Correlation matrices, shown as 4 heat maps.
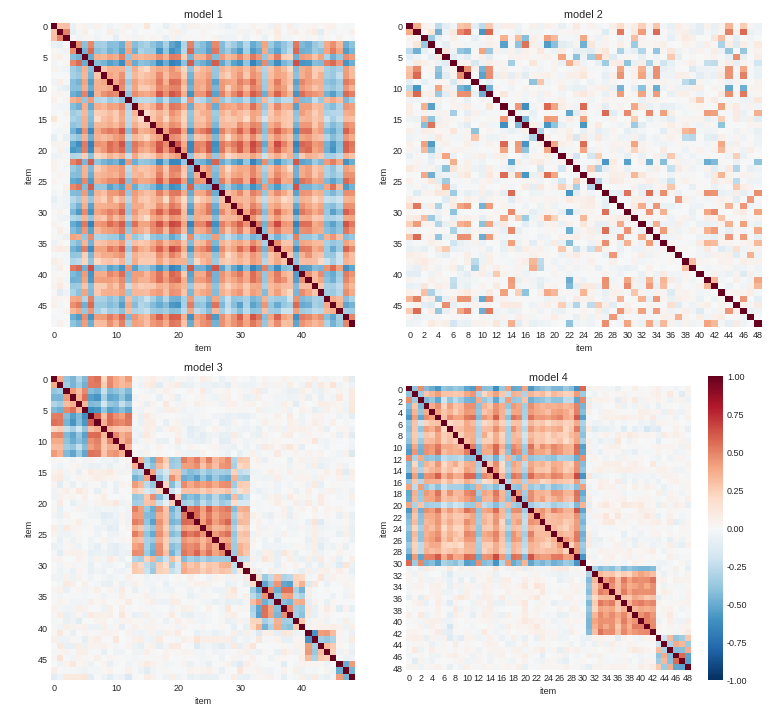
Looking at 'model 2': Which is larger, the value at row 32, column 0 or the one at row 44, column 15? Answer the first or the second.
the first
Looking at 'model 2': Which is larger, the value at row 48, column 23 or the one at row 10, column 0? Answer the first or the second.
the first
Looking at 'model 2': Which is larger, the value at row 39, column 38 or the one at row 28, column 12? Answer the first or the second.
the first
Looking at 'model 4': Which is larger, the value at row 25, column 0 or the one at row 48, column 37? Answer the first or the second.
the second
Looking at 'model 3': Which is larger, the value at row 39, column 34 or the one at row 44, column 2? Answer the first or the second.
the second
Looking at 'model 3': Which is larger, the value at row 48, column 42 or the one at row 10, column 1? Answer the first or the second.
the second
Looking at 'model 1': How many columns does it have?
49
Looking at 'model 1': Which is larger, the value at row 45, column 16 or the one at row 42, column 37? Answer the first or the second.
the second
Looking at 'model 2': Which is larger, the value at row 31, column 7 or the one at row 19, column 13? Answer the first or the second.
the second
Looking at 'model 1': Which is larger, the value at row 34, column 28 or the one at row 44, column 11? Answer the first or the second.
the first
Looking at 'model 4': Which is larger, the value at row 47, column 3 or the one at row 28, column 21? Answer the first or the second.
the second
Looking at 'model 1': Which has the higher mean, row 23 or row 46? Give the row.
23
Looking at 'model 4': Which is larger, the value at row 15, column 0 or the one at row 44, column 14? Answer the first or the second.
the second
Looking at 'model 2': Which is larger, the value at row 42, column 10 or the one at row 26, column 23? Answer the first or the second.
the first
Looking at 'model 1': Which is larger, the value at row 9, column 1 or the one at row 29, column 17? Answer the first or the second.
the second
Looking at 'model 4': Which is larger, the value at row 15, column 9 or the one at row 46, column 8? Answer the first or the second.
the first
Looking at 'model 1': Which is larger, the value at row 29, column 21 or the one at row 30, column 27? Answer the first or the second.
the second
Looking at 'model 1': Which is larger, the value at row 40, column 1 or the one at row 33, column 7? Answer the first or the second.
the second
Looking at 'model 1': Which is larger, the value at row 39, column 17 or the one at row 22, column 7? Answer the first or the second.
the second
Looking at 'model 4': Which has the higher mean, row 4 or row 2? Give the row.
4
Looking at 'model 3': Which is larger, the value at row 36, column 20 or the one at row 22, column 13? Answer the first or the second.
the second
